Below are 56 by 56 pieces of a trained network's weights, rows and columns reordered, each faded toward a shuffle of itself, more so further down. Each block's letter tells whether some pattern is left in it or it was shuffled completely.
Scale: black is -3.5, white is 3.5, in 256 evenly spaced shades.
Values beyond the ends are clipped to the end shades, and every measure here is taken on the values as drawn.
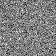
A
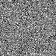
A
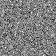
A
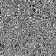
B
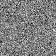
A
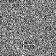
B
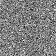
A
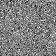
A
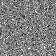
A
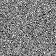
A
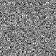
B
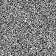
A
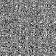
B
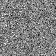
A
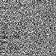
B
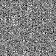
B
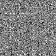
B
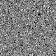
A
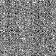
B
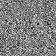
B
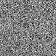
B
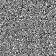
A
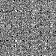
B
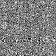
B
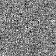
B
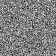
A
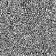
B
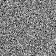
A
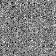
B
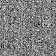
B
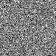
A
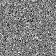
A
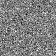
A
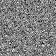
A
